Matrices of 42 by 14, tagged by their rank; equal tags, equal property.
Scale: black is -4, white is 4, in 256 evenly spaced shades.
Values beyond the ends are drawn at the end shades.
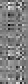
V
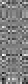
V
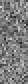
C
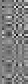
V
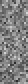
C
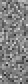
C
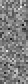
C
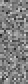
C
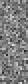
C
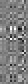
V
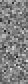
C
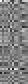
V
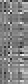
V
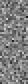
C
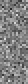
C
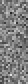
C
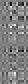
V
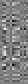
V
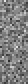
C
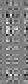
V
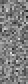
C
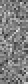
C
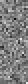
C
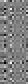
V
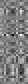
V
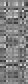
V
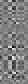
V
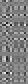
V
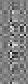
V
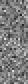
C
